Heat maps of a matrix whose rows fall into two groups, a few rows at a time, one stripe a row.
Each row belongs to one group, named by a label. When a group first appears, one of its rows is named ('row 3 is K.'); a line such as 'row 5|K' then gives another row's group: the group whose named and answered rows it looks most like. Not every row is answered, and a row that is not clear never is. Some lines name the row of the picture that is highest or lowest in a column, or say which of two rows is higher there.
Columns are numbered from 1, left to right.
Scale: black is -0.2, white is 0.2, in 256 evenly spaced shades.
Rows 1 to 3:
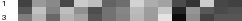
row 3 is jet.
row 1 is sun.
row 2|jet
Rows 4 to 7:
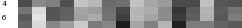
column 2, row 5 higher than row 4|Yes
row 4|sun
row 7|jet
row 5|sun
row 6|sun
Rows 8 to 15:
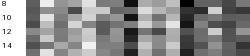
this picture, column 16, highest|12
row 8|jet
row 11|jet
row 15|jet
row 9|sun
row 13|jet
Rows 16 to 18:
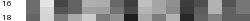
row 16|sun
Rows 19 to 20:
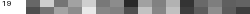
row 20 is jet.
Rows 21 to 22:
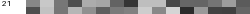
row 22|jet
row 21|sun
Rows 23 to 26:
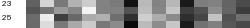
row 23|jet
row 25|sun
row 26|jet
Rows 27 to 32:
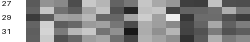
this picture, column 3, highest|29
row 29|jet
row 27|sun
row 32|sun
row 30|sun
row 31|jet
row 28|sun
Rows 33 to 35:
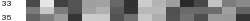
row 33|sun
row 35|sun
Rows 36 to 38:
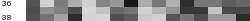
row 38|sun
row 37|sun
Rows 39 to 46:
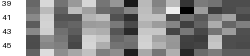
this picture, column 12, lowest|40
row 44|sun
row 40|jet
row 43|sun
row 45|sun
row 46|jet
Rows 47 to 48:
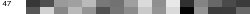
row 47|jet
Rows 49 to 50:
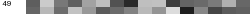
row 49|sun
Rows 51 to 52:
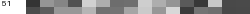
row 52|jet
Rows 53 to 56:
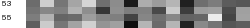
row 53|jet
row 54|jet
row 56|jet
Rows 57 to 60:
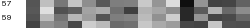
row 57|jet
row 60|sun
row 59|jet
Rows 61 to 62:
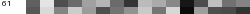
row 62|jet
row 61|sun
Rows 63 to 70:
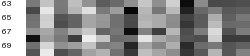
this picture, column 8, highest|63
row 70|sun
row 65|sun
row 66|sun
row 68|sun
